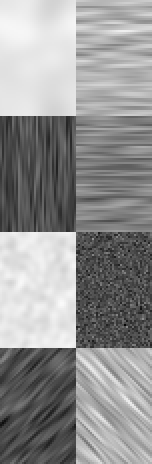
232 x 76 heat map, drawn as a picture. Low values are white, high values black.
It is made of 4 by 2 panels. Panel 1,1: very low, smooth, faint in contrast. Panel 1,2: low, streaked across. Panel 2,1: high, streaked downward. Panel 2,2: middling, streaked across. Panel 3,1: very low, blotchy, faint in contrast. Panel 3,2: high, fine-grained. Panel 4,1: high, slanting up to the right. Panel 4,2: low, slanting down to the right.
